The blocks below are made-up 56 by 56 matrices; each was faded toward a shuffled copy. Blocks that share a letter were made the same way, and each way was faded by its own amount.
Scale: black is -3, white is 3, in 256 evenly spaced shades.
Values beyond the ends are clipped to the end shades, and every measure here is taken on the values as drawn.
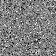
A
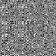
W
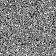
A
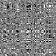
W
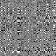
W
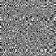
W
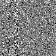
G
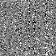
G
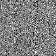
G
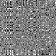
W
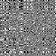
W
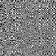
W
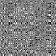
W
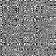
W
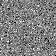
A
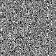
G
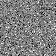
A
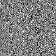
G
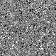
A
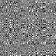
W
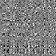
W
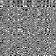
W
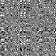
W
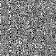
G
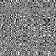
W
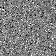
A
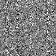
G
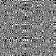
W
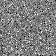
A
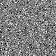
A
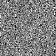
G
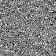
A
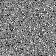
A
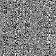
G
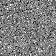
A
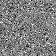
A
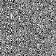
G
